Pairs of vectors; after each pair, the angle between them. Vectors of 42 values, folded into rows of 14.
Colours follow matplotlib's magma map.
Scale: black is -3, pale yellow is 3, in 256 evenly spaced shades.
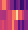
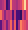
partly opposed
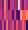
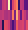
partly opposed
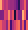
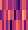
nearly parallel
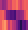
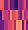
partly opposed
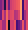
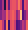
nearly parallel
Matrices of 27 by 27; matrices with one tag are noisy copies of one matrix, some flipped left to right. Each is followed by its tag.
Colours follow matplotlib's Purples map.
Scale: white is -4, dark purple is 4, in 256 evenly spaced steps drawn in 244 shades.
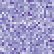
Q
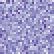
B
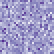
Q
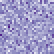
B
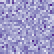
B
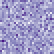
Q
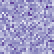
Q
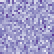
B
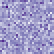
Q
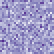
Q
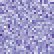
B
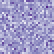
Q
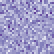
B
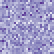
Q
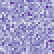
Q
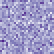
Q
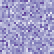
Q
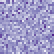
B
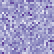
Q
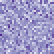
B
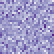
B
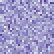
B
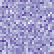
Q
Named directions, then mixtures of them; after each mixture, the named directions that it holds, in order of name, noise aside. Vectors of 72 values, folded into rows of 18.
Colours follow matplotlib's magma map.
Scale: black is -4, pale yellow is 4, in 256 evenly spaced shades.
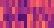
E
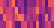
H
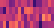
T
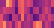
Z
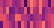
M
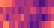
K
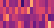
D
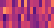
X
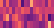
D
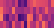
E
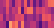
T, X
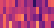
H, T, Z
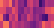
E, K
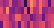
M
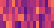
H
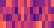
Z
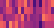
T, X, Z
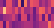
D, T, X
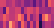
H, T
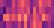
E, K, X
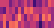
T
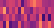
D, T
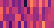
E, M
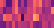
X, Z
